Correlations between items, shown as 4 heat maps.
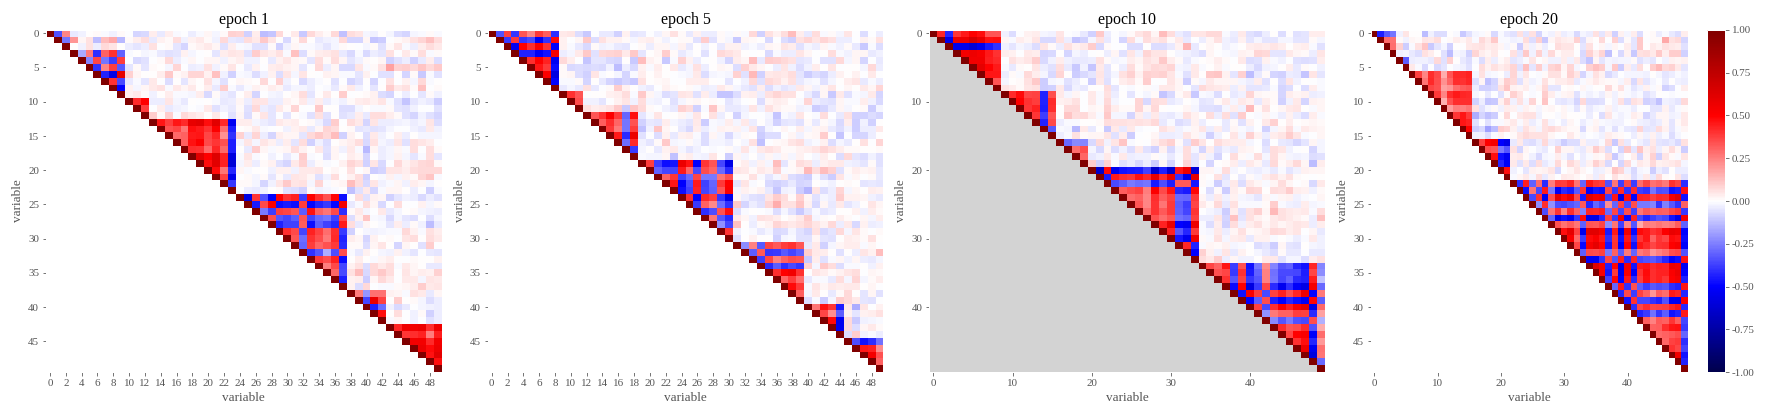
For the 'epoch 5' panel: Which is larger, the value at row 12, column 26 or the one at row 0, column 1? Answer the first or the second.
the first
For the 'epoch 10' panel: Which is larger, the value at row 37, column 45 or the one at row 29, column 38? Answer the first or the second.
the second
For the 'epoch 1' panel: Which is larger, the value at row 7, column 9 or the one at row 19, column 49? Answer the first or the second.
the second
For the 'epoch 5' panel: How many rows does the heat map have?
50
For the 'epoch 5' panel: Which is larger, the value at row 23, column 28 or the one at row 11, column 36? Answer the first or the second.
the second
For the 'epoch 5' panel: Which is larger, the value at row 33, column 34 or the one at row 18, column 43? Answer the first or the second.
the second
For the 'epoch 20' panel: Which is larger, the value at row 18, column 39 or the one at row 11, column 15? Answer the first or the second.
the second
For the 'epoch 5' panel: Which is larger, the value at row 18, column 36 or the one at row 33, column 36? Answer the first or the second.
the second
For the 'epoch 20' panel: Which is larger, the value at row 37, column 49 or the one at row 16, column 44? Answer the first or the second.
the first
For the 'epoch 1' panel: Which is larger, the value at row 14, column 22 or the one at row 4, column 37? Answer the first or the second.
the first
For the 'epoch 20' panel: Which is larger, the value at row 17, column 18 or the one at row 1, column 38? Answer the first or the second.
the first
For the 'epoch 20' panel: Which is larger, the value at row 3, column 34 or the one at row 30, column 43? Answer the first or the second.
the second
